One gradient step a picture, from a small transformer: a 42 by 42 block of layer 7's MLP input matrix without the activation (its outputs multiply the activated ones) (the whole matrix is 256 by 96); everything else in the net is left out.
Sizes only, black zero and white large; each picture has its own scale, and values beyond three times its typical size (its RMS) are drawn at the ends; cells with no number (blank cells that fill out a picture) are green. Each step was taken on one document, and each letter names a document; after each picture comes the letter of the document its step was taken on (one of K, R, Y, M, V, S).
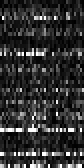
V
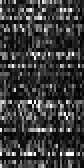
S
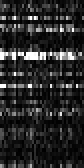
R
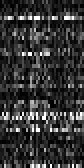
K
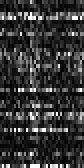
K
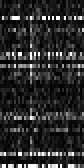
K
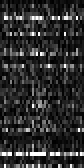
V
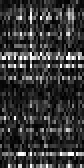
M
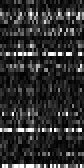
K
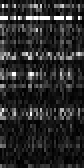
R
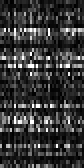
M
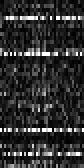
V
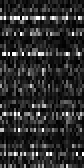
V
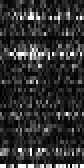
K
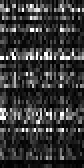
R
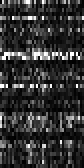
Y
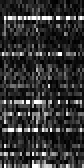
V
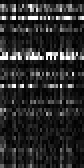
R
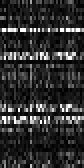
M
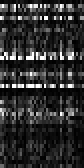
R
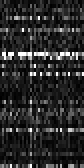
M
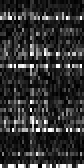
K
